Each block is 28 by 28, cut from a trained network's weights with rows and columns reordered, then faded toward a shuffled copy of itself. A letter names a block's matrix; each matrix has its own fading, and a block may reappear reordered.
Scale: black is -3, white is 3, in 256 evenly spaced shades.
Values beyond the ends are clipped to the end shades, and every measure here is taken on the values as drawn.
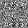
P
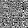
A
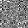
P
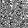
P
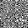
P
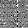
A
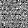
A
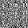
P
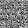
A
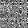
A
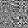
P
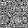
P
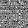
A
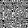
A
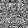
A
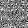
A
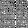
A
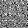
P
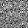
P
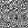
P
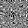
P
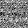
A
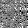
A
